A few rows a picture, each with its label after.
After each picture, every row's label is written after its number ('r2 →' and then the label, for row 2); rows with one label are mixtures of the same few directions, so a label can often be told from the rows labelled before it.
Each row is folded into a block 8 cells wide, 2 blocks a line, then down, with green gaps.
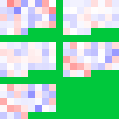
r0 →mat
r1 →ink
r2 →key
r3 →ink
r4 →ink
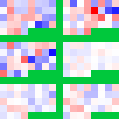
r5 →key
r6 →mat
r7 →ink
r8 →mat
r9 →ink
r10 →ink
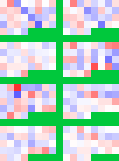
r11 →ink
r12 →ink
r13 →ink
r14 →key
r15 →mat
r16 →mat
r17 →key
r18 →mat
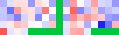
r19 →key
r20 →key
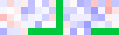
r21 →ink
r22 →mat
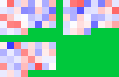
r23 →ink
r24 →mat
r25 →ink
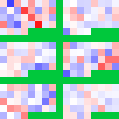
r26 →ink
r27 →key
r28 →key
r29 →key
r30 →ink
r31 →ink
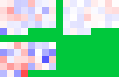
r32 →key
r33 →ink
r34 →ink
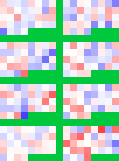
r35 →key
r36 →key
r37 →ink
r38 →ink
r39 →ink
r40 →ink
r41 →ink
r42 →mat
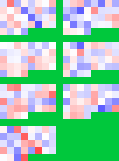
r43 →ink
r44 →mat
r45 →ink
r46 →mat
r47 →mat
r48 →key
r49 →ink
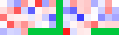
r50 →mat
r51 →key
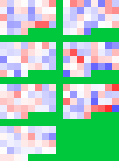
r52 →key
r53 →mat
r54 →ink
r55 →key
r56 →mat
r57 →key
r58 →mat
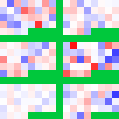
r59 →ink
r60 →ink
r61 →ink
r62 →key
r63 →key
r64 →ink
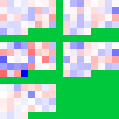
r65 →key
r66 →mat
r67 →ink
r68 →mat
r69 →mat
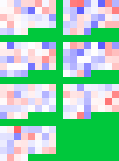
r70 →mat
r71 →mat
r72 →key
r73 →mat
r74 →key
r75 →ink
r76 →mat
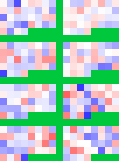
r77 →mat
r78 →mat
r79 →key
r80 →key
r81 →ink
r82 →ink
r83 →ink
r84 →ink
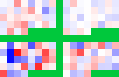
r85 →mat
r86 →key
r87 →key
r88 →mat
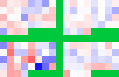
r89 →ink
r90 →ink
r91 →key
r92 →key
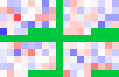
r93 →key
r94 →key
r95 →mat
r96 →key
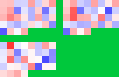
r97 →key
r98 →key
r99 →key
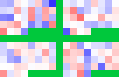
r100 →key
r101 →key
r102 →key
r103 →ink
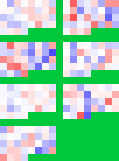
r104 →ink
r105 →key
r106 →ink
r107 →key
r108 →ink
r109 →ink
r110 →key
